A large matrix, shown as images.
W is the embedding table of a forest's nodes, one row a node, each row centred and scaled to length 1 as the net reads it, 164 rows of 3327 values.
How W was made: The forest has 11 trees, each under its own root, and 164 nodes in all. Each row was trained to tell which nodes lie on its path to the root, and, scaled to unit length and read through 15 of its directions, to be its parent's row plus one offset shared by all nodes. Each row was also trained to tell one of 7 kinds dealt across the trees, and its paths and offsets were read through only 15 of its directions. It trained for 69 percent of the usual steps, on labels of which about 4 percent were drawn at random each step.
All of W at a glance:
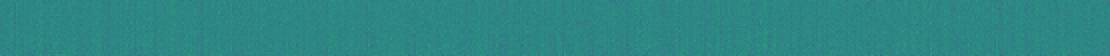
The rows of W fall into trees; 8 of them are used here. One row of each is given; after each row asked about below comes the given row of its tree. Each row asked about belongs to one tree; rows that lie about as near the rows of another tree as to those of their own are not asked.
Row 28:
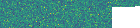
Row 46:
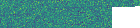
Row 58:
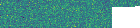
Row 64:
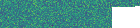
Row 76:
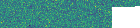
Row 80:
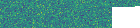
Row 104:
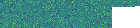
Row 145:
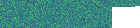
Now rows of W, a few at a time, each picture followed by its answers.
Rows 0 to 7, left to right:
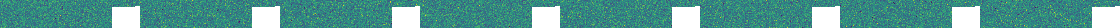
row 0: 64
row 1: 80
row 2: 46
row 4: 80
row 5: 80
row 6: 46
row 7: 28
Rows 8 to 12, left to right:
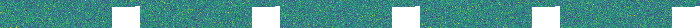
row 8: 76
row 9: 76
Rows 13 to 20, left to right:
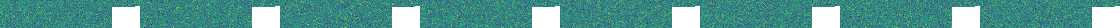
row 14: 58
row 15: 76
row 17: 76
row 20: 145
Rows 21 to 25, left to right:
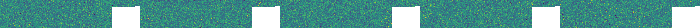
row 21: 104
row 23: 145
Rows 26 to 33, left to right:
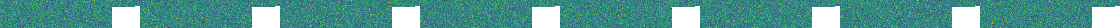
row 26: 80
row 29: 80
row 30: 104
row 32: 80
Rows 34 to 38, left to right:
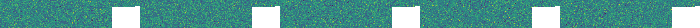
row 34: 28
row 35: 46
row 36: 64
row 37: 64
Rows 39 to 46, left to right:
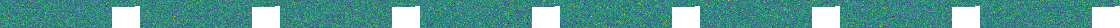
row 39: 104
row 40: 76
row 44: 28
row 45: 64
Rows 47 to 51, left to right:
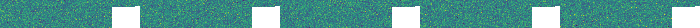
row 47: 76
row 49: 145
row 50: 104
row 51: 58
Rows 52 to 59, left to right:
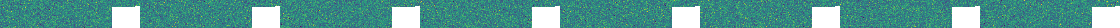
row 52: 28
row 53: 145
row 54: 104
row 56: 28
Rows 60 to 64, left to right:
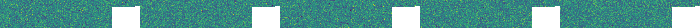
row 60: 64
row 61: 104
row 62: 46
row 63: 58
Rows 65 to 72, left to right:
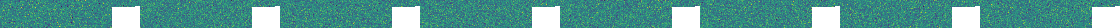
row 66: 76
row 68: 104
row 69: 76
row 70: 104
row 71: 145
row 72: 28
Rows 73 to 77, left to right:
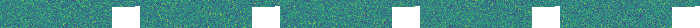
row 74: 28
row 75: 80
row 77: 104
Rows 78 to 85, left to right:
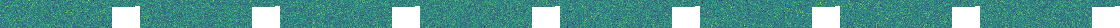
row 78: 28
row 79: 58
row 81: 145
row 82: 76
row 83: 28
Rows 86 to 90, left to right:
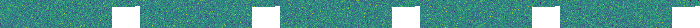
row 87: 64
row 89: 76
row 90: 28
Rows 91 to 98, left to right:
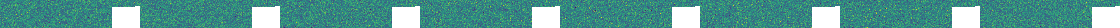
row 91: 28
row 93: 145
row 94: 46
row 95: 28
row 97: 76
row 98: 28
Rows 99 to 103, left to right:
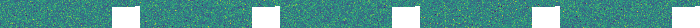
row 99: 76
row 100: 46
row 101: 28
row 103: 80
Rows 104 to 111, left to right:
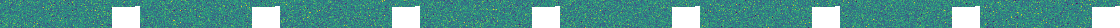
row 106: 46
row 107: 76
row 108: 104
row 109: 104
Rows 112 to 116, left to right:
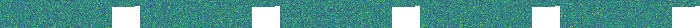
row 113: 58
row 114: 46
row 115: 64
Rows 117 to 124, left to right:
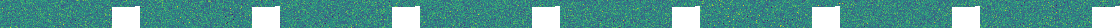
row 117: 76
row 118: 76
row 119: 28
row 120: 80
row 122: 76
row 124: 104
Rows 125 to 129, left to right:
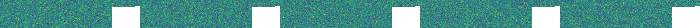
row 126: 76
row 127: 145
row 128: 58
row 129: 46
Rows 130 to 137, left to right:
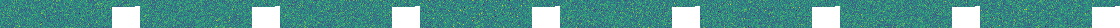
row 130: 145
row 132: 76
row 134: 76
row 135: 46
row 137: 76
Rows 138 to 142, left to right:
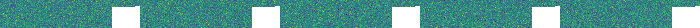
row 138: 104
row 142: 28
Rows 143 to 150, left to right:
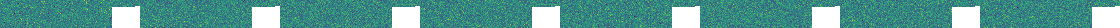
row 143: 28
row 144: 104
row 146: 145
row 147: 76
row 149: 46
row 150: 46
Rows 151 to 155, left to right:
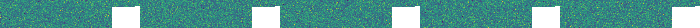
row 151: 46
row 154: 46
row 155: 76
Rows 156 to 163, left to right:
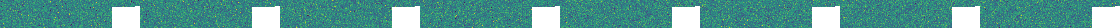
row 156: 46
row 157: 80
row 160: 104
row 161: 46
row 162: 46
